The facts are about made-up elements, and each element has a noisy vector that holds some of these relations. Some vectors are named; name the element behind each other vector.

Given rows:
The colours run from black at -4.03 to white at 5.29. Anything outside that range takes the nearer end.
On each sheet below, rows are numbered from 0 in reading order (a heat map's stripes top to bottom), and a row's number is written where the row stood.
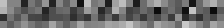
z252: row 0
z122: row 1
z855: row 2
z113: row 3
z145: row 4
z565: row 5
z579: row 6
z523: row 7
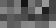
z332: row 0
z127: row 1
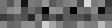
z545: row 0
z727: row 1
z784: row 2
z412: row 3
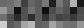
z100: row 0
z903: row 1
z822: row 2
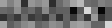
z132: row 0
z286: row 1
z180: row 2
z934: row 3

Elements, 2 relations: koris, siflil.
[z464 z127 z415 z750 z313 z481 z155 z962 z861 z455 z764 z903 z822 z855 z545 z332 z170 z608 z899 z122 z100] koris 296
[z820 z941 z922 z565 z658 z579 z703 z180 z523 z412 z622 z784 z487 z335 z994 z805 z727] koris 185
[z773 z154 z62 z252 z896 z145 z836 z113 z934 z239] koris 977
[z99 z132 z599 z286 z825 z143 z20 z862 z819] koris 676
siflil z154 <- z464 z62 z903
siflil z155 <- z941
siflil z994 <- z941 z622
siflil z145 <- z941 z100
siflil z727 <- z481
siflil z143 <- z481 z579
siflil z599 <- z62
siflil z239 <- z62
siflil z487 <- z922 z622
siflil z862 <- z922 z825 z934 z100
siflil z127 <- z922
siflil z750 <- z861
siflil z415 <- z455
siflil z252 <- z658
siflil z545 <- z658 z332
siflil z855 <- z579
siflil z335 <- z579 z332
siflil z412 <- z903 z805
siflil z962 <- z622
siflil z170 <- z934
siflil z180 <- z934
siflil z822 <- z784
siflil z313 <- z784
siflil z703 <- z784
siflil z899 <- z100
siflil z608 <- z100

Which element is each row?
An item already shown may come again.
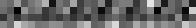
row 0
z727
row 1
z155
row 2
z127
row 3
z903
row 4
z100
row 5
z622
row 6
z579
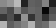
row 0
z599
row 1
z903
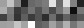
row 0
z145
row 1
z862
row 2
z622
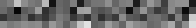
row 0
z703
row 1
z962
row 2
z481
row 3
z825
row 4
z805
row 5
z658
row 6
z154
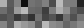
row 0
z143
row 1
z335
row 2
z252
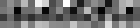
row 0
z922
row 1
z994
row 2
z941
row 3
z62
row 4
z487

